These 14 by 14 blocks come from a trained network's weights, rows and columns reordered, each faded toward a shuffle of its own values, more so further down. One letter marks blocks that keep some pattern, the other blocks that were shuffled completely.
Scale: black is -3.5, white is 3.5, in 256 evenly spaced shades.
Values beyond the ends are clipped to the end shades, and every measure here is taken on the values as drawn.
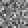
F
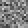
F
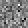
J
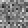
F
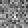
J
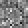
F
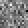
J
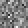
F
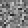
J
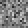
J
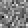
F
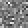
J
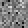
F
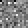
F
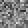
J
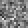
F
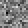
J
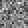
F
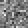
F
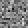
J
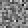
J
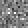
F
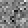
J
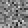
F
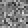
J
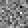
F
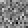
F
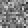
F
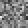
F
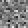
F
